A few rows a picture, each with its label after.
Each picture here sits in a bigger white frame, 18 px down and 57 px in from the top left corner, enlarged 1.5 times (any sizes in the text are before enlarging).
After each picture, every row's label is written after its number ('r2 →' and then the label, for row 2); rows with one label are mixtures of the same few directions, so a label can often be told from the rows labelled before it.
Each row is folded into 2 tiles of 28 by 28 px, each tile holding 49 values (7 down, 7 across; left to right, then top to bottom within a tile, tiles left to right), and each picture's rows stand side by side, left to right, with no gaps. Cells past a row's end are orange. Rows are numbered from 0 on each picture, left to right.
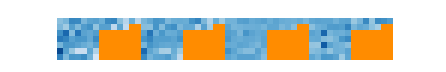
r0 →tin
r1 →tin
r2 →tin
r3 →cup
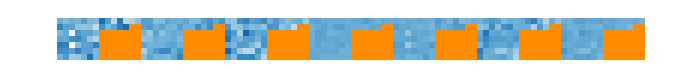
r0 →cup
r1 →tin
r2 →tin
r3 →tin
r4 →cup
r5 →tin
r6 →tin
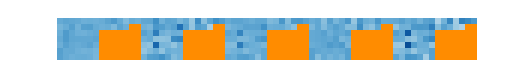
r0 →tin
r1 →cup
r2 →cup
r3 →cup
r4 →cup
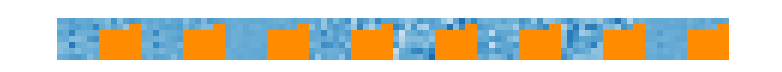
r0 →cup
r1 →cup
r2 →tin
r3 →cup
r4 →tin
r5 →cup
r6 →tin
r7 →cup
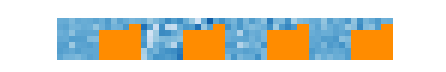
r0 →cup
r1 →tin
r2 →cup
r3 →cup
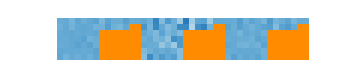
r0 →cup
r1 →cup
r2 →cup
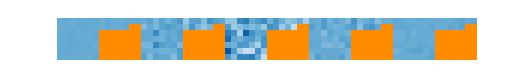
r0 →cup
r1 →cup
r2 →tin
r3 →cup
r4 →tin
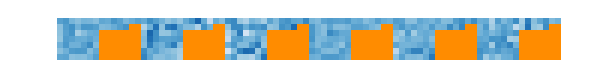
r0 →tin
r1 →tin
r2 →tin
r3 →tin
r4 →tin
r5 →cup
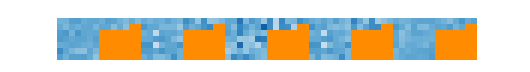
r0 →tin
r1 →cup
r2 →cup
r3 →cup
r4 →tin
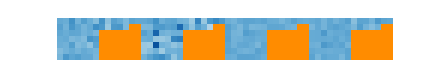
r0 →cup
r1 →cup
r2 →tin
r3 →cup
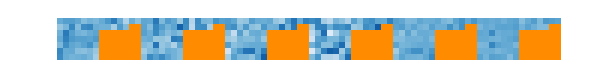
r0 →tin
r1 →cup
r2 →tin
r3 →tin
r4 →tin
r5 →cup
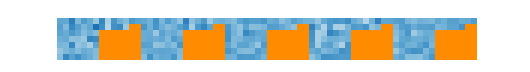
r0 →cup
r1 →cup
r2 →tin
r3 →tin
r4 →tin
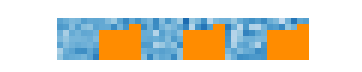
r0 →tin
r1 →cup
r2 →tin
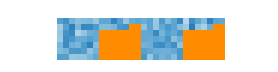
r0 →tin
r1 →cup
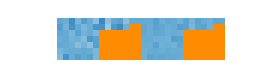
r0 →cup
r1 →cup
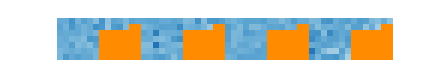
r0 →cup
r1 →cup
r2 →tin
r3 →tin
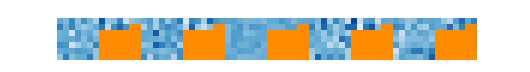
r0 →cup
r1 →cup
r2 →tin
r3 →cup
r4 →tin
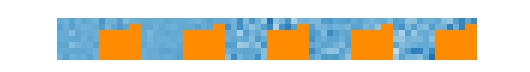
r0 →cup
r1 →tin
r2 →cup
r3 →tin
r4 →tin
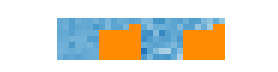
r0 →cup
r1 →tin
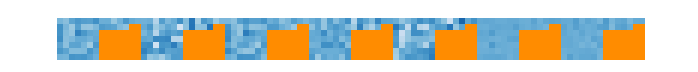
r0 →tin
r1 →cup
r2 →tin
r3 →cup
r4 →tin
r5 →cup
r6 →cup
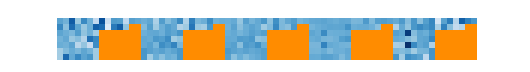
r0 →cup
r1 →cup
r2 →cup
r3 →cup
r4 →cup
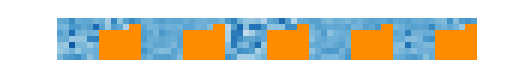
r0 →cup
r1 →tin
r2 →tin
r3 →tin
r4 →cup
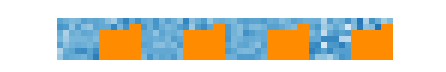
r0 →tin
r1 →cup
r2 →tin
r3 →cup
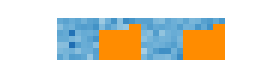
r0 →cup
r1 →tin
